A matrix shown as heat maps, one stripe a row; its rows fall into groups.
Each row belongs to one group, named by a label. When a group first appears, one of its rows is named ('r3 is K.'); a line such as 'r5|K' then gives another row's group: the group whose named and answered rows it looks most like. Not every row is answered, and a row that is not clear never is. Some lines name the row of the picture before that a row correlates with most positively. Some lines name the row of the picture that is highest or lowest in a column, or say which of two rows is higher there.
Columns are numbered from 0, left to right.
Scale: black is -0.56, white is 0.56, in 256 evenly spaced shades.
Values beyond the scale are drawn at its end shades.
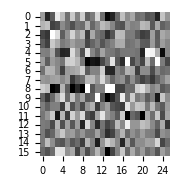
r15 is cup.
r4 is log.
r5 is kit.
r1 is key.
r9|cup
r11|log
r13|cup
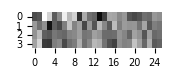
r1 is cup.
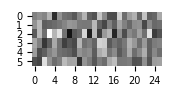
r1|key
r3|key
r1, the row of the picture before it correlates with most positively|2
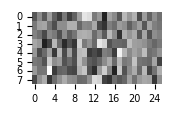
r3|key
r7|log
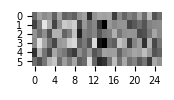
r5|cup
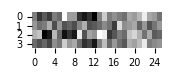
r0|kit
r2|key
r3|kit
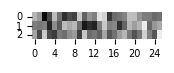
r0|key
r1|kit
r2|log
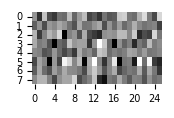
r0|log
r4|key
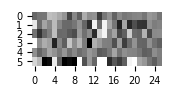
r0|cup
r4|cup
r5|key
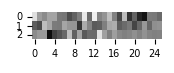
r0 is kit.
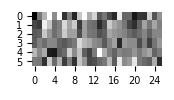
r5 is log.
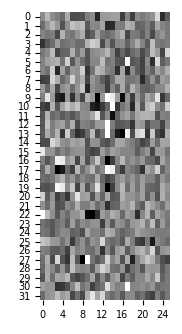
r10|kit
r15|kit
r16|cup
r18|cup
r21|log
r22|kit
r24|key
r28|log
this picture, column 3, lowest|17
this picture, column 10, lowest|22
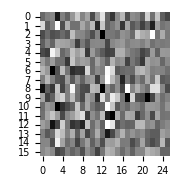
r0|log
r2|kit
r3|cup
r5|log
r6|key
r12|key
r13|cup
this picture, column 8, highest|11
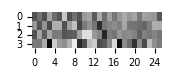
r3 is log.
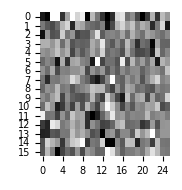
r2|cup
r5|cup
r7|kit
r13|kit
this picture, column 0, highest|11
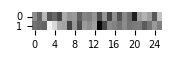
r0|log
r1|cup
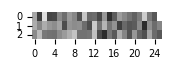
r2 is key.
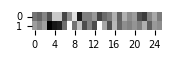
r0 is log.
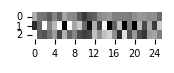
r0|kit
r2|kit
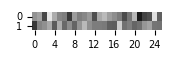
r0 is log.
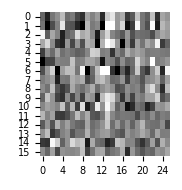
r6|log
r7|log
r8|log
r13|key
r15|log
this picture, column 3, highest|14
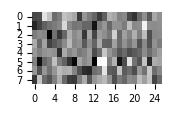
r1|kit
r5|key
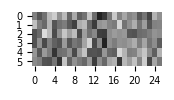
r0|cup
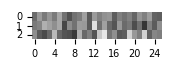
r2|key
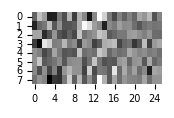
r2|key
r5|key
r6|cup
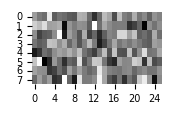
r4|kit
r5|key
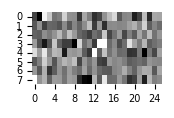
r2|kit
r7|kit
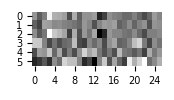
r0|cup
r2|cup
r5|kit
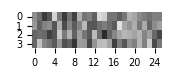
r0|key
